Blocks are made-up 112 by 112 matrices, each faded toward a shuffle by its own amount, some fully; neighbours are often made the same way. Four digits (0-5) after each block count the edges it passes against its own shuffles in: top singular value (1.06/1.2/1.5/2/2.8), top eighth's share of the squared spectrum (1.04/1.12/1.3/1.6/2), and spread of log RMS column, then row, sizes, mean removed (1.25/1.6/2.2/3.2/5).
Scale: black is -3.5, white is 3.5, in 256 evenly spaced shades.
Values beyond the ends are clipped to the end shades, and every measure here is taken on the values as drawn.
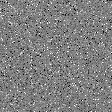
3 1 0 0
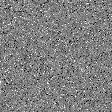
2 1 0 0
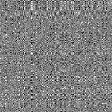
5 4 3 3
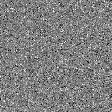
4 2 1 1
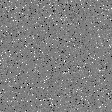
0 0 0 0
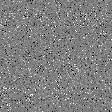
3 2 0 1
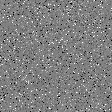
0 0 0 0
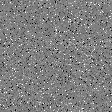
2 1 0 0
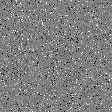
3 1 0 0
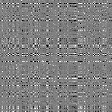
5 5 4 4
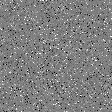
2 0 0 0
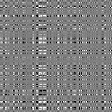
5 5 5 5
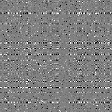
5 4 3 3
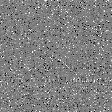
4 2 0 1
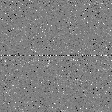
4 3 0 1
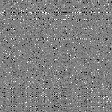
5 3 2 2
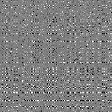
5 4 3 3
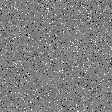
2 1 0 0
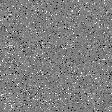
3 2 0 1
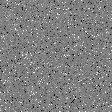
0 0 0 0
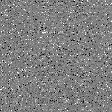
4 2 1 1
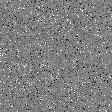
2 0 0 0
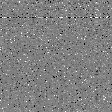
4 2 0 1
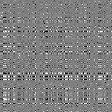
5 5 4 4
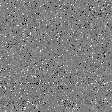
3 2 0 1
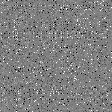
4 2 1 2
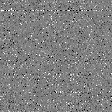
4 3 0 1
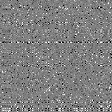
5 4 2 3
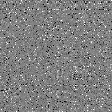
4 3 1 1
